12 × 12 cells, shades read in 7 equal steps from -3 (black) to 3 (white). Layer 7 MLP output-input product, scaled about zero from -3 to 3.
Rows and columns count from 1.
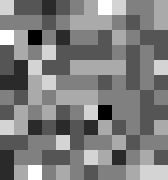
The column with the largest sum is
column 7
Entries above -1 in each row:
8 10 7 5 7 7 10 7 5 8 7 10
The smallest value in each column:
-2 -2 -3 -2 -2 -1 -2 -3 -2 -1 -1 -1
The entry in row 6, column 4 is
2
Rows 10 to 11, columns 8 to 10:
0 1 -1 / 1 -2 0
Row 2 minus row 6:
2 2 -1 -3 0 1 1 2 0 0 0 2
